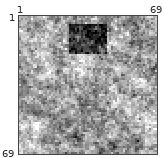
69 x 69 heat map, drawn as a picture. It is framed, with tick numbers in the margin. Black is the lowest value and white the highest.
Grain: blotchy. Stripes: none. Ninth with the lowest average: top middle. Odd patch: lower, in the top middle.
